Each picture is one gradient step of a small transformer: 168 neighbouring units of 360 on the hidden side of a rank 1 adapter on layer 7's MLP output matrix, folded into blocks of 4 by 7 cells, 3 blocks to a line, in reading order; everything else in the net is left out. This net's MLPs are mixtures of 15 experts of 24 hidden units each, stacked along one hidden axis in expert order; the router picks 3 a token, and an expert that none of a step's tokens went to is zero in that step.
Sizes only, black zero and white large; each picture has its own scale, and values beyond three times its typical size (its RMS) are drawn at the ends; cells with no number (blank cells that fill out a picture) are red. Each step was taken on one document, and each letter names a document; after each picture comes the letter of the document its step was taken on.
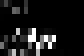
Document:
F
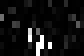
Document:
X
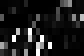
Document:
X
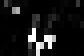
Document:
F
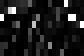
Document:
X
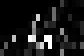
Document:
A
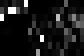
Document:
X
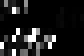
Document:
F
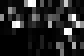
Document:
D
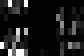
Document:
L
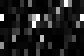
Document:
X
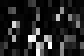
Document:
A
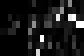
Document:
D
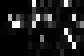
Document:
D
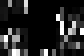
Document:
L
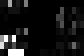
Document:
L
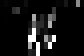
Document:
F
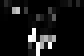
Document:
F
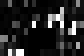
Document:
L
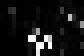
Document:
A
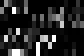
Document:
F
